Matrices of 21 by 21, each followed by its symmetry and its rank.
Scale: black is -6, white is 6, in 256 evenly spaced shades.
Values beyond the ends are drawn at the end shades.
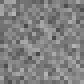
symmetric, full rank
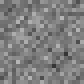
symmetric, full rank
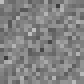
symmetric, full rank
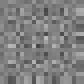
antisymmetric, rank two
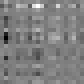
antisymmetric, rank two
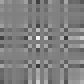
symmetric, rank one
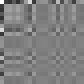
symmetric, rank one
